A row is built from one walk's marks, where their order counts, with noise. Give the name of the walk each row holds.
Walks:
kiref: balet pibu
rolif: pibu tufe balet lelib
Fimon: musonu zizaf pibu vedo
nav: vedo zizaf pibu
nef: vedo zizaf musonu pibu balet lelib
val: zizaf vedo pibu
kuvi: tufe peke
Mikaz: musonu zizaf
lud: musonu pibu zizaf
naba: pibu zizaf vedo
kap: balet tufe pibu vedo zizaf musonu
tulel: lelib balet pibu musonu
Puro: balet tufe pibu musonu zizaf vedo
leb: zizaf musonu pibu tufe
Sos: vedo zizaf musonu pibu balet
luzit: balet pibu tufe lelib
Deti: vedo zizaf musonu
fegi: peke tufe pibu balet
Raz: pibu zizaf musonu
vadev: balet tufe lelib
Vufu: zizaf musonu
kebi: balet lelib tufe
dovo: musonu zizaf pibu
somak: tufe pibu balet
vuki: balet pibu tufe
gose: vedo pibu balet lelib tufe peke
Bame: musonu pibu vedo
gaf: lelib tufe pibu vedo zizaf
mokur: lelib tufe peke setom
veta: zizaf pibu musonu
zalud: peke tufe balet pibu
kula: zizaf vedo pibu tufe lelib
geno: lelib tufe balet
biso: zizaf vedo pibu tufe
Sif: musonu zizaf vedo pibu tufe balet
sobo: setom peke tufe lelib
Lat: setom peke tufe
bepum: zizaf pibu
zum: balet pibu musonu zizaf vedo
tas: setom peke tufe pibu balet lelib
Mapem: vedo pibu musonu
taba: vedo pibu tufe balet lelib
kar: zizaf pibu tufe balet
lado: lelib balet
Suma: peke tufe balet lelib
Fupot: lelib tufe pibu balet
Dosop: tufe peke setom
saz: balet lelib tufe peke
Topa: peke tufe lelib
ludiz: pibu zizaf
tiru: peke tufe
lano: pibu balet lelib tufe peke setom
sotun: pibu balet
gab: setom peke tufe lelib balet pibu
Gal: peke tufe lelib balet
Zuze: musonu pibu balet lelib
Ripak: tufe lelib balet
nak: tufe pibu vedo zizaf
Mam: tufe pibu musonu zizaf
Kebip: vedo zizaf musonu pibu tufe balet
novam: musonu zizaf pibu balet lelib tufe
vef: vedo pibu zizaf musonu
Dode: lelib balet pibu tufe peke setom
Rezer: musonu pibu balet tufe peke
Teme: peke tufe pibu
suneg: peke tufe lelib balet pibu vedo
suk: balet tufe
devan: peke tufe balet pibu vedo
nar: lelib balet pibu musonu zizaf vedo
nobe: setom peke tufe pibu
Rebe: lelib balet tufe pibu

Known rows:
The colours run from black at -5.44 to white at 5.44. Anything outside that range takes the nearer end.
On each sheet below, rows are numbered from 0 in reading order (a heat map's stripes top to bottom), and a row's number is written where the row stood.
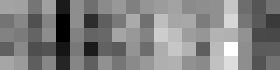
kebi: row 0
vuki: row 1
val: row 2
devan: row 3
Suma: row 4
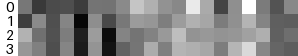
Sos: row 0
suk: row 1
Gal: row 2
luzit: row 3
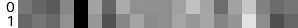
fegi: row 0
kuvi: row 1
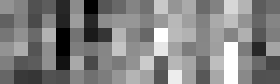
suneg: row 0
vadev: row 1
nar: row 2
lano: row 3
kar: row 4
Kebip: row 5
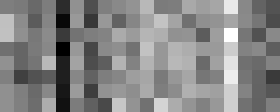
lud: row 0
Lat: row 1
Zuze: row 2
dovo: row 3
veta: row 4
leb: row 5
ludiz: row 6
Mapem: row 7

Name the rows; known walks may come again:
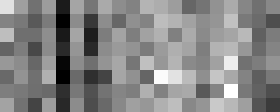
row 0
tas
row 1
tiru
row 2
Ripak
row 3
vadev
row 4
novam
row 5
zum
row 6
Bame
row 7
kula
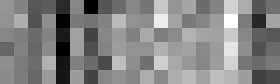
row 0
suneg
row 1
lano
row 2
ludiz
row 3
kuvi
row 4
Mapem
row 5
naba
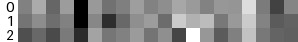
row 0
saz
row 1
kiref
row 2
gaf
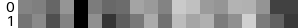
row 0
val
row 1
vuki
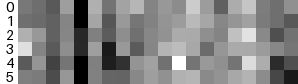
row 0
Fupot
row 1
Teme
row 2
Suma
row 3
sobo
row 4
Dode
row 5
biso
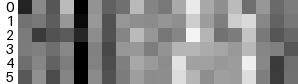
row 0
Puro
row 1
geno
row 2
Deti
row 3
Mikaz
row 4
Dosop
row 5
mokur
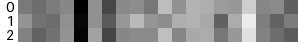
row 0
dovo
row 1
sotun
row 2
bepum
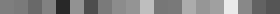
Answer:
lud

